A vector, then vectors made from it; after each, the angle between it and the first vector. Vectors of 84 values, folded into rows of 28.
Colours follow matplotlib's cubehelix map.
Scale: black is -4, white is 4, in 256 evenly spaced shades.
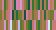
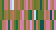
orthogonal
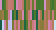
partly aligned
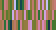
nearly opposite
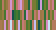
nearly parallel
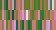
partly aligned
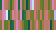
orthogonal
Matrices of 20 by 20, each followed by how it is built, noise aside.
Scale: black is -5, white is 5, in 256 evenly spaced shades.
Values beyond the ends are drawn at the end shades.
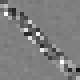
banded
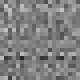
low rank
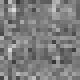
low rank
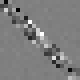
banded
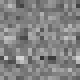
low rank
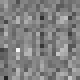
low rank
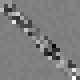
banded
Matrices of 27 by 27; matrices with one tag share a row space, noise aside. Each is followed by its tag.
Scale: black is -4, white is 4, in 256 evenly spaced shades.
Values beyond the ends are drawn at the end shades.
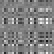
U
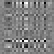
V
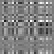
U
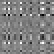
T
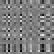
T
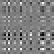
T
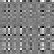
T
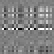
U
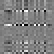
V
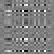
V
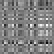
U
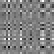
T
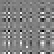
T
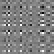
T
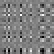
T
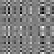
T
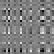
T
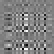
V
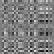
U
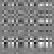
U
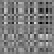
U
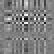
V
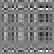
U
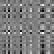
T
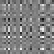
T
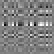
U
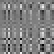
T
